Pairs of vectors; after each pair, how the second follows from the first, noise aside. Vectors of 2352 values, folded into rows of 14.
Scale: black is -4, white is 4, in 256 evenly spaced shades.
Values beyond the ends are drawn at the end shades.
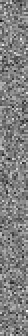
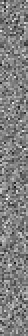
shuffled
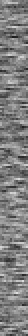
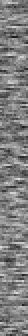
copied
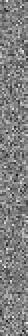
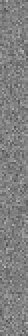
shrunk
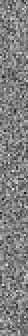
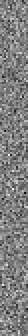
copied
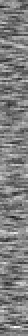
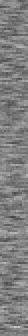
shrunk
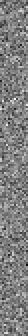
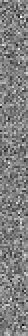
shuffled
